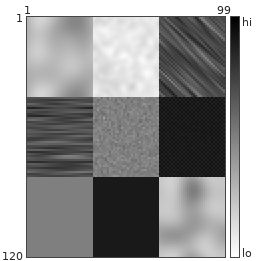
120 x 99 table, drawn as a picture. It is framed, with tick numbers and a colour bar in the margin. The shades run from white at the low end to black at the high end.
It is made of 3 by 3 panels. Panel 1,1: low, smooth. Panel 1,2: very low, blotchy, faint in contrast. Panel 1,3: high, slanting down to the right. Panel 2,1: high, streaked across. Panel 2,2: middling, fine-grained, faint in contrast. Panel 2,3: very high, checkered, faint in contrast. Panel 3,1: middling, flat. Panel 3,2: very high, flat. Panel 3,3: low, smooth.
